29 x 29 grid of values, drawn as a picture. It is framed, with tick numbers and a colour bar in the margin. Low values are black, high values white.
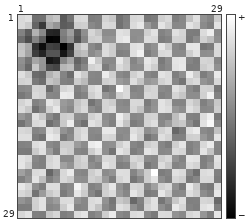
Grain: checkered. Mirror symmetry: none. Ninth with the lowest average: top left. Dips: one, in the top left.
